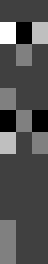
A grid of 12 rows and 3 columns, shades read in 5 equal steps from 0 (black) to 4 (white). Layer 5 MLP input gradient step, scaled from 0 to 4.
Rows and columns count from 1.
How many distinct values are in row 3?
2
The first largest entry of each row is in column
1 1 2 1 1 2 1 1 1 1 1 1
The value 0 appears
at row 2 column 2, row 6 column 1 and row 6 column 3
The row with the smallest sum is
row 6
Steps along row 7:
down up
